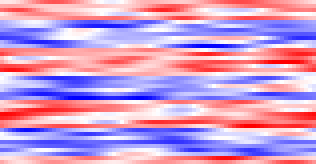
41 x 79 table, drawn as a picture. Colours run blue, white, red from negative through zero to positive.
Stripes: horizontal, repeating 3 times. Grain: streaks across. Average level on the scale: 50%. Slope: none.
